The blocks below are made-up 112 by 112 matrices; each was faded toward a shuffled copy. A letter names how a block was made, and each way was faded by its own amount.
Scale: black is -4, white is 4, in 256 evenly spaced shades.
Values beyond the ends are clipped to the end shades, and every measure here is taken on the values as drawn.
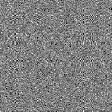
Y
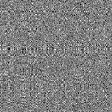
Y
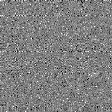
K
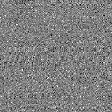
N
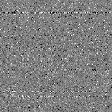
K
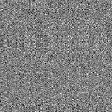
N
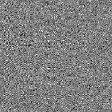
Y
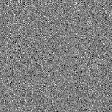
N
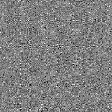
N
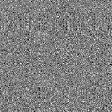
N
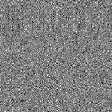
N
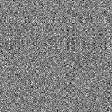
N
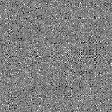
K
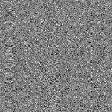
N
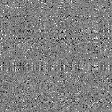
K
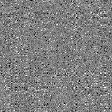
K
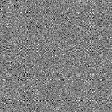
Y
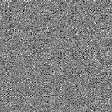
N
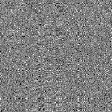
Y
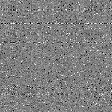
K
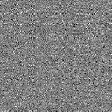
N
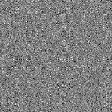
N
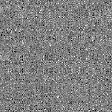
N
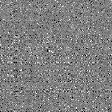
K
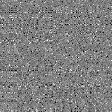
K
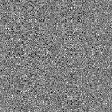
N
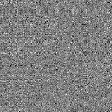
N
